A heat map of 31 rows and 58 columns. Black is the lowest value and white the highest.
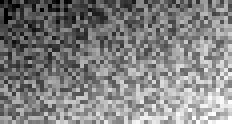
No single row or column stands out from its neighbours. The texture is fine-grained noise. There are no regular stripes. The top left is the ninth with the lowest average. The field climbs toward the bottom right. The bottom right is the ninth with the highest average. Neither half mirrors the other.
